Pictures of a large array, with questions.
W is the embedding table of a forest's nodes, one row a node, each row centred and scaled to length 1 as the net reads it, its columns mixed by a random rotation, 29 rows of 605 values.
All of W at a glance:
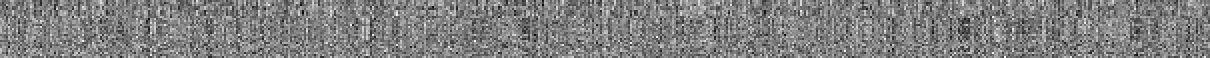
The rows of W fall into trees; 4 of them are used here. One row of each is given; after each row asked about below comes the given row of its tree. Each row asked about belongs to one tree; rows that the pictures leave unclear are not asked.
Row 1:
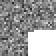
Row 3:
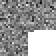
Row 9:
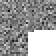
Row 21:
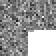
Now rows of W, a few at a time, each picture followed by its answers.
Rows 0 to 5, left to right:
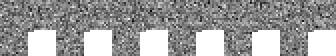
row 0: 1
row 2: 1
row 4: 3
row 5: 1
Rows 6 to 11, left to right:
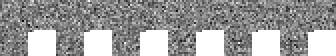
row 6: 1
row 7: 1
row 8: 3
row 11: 9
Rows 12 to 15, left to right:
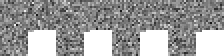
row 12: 21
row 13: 9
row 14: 9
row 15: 9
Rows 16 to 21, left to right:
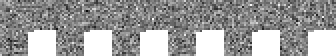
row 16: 9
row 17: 3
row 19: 9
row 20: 3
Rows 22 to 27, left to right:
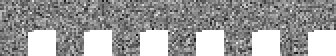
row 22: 1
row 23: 21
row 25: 9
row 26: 3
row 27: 9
